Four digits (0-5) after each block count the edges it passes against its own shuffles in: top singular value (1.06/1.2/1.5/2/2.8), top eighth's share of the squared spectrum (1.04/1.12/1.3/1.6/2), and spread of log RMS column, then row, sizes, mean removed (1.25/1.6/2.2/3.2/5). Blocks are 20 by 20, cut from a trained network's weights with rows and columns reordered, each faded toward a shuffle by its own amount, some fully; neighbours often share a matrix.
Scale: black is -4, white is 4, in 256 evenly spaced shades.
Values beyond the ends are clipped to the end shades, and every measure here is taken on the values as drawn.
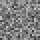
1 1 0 0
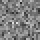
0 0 0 0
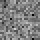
0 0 0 0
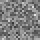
0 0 0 0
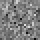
0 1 0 0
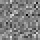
3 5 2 1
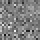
2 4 1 0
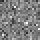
1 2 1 0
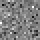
0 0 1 0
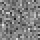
0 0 0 0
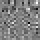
3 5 2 1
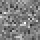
0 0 0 0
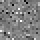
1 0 0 0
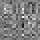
3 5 2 2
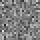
1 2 1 0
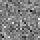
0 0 0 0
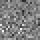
1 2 0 0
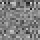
3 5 0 2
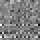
3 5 0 2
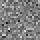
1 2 0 1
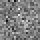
0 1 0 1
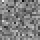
2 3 0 1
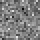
0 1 0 0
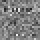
3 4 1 2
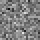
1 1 0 0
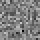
1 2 0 0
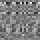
3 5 0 3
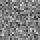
1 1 0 0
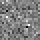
1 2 0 0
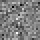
0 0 1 0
